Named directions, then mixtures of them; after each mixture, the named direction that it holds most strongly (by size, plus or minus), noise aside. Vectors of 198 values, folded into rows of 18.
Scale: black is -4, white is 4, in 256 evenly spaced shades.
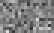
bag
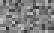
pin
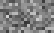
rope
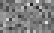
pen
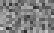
pin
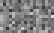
pin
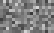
pin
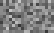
pin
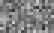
pin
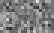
pen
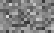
rope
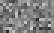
bag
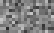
pin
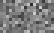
pen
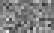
bag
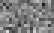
bag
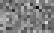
pen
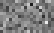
pen
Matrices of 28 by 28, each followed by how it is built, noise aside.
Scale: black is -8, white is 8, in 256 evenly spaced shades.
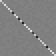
diagonal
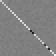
diagonal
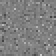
noise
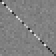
diagonal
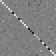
diagonal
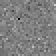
noise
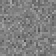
noise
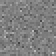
noise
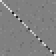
diagonal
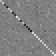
diagonal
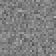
noise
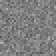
noise
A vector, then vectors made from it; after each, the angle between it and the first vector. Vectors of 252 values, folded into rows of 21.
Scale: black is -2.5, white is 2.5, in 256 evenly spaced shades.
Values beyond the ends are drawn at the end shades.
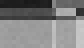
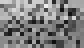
partly opposed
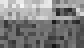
nearly opposite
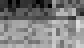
nearly parallel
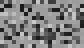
orthogonal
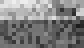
nearly opposite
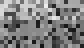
partly opposed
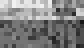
nearly opposite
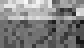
nearly opposite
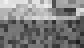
nearly opposite
